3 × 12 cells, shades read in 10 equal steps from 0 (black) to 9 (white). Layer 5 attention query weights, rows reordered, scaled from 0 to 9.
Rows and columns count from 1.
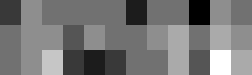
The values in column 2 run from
5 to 5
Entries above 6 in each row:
0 0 2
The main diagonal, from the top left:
2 5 7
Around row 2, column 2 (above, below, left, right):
5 5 4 5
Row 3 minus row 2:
0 0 2 -1 -4 -2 0 -1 0 -1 3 1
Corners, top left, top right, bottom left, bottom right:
2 4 4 6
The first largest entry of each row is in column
2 9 11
